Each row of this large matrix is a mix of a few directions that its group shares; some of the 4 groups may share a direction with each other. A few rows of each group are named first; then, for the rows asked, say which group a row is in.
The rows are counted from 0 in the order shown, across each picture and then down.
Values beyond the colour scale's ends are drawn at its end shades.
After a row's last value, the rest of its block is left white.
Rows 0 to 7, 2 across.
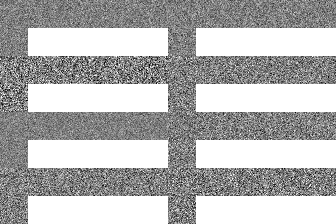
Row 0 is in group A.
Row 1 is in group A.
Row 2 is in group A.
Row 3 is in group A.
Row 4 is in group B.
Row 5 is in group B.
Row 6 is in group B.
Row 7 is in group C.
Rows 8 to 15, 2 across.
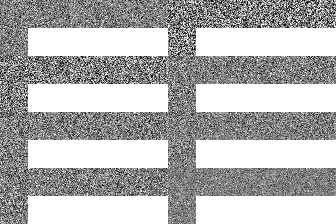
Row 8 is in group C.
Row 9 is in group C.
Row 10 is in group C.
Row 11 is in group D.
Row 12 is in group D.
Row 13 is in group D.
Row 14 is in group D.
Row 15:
D
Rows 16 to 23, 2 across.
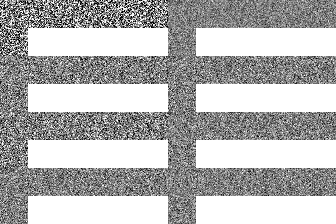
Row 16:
C
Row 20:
D
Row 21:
A
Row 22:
B
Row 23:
C
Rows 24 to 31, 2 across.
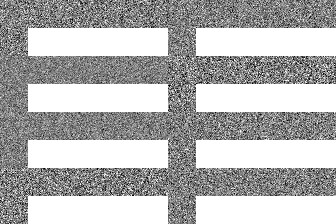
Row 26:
A
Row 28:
B
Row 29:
A
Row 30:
C
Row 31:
D
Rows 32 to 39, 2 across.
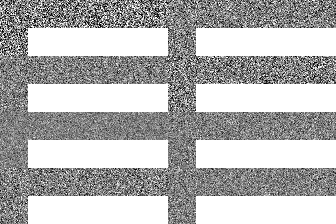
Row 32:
D
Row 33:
A
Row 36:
D
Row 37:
C
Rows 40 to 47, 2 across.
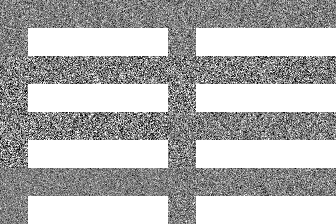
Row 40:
C
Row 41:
C
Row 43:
D
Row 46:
D
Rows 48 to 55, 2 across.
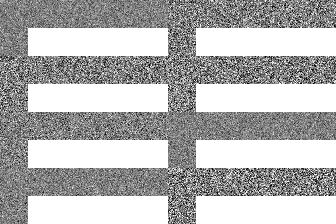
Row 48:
A
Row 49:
C
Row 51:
C
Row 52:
C
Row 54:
B
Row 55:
A
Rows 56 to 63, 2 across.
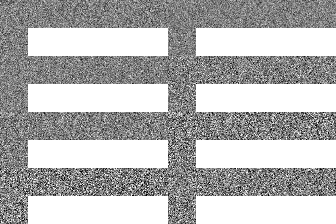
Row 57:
A
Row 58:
C
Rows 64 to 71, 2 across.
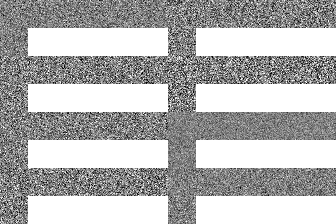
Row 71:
B
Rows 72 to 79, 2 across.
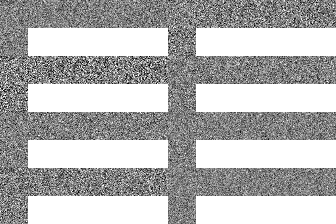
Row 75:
A
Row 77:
B
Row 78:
B
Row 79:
C
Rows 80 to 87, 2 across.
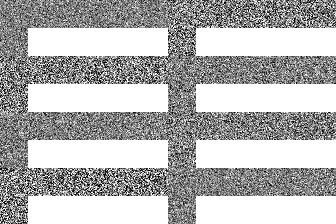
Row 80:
D
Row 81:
B
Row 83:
D
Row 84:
D
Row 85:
D
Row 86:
B
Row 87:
D
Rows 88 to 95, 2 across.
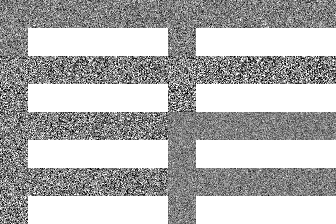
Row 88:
D
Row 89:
B
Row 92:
A
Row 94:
D
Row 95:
C
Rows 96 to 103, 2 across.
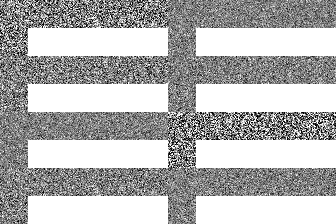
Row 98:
D
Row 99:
C
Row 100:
A
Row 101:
B
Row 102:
B
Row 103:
A
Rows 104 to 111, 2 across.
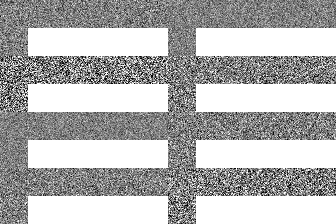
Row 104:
D
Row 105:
D
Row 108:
B
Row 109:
C
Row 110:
B
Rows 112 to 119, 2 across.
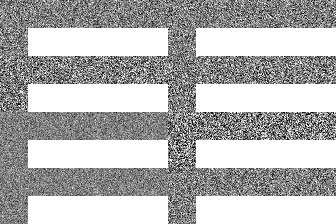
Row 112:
B
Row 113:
D
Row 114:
C
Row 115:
D
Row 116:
C
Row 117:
B
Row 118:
B
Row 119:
C
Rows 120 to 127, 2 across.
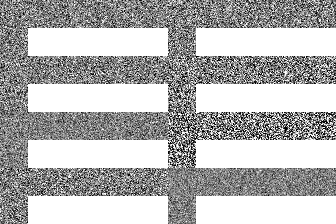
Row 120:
C
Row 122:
D
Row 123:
D
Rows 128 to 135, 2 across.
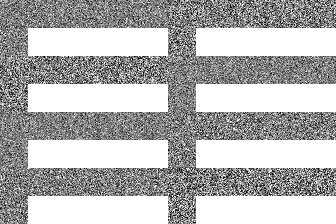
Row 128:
B
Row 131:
A
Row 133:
A
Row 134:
D
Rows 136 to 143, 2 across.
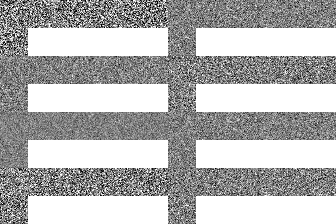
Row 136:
D
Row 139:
D
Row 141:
A
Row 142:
B
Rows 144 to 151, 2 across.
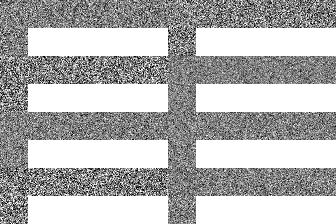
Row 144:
B
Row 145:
B
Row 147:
C
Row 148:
C
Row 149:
A
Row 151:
B
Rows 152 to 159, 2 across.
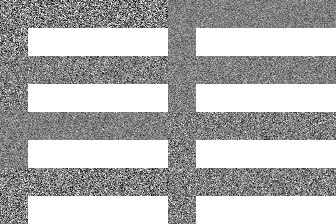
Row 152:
D
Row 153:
D
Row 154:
D
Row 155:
A
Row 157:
A
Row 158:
B
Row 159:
C
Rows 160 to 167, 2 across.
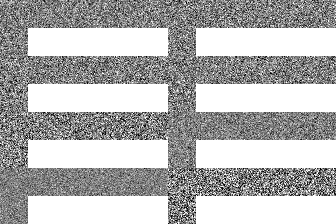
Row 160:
A
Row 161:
A
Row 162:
D
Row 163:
D
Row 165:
C
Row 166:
A
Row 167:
C
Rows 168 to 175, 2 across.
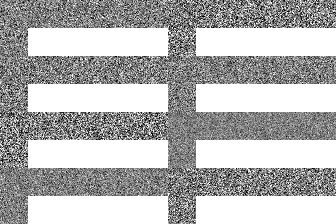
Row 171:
C
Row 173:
B
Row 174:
D
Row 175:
B
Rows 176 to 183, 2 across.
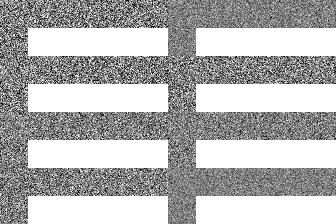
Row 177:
C
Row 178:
A
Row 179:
D
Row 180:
B
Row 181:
A
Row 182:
C
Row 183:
D
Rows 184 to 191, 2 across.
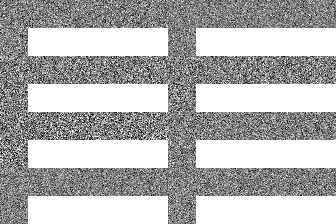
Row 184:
C
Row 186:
A
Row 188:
A
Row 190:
B
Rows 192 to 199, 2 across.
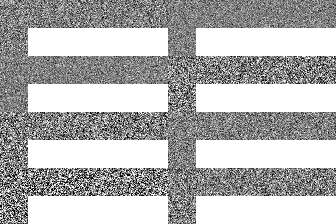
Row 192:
B
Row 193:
A
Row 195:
C
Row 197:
A
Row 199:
B
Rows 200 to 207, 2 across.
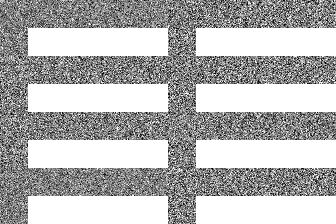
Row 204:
D
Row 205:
B
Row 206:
C
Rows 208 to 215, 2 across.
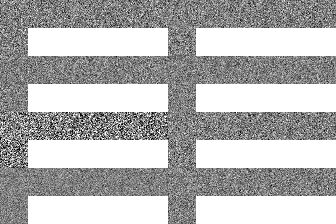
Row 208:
C
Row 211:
A
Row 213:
C
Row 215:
B
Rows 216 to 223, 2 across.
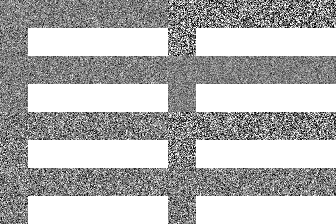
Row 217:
C
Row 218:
A
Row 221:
C
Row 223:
C
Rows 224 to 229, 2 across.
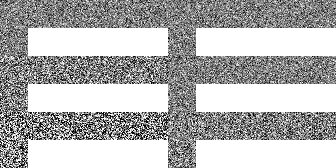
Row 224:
B
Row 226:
A
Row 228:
C
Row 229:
C
